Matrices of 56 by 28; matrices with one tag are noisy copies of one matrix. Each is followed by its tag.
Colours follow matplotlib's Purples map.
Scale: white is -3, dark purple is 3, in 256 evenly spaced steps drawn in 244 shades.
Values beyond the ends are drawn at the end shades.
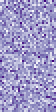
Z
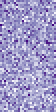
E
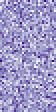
Z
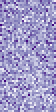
E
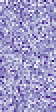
Z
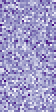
E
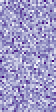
Z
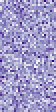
Z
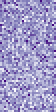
E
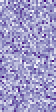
Z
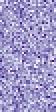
Z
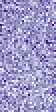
E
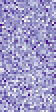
E
